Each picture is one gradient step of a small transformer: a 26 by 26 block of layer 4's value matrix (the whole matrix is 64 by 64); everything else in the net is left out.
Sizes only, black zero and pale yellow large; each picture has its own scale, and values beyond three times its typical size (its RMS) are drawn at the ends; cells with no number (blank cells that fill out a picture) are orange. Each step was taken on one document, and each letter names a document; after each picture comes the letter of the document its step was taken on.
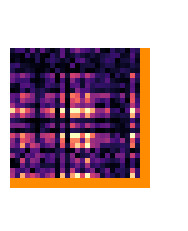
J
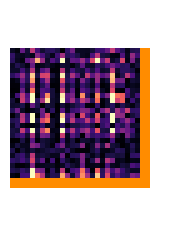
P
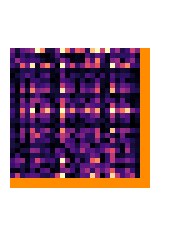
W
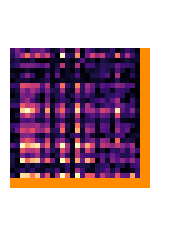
J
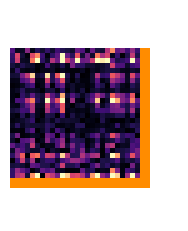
P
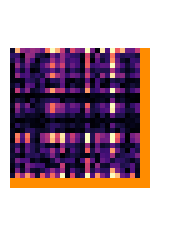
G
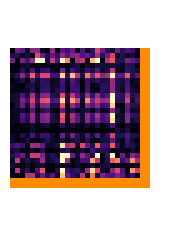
W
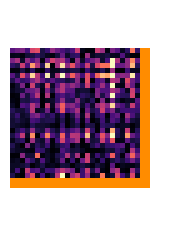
G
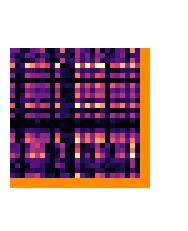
G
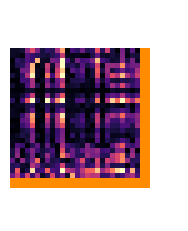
P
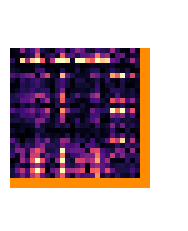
P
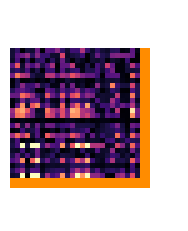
J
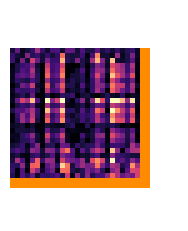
P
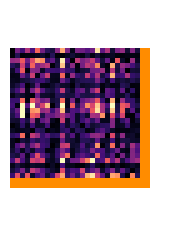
W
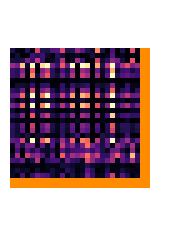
G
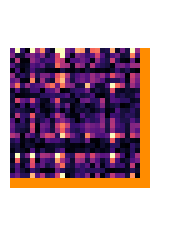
G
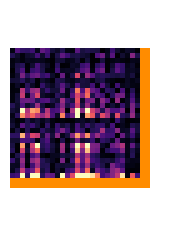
J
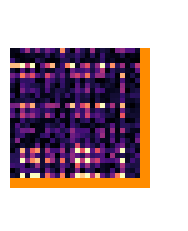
J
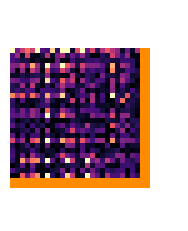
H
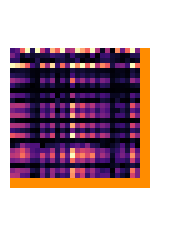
J
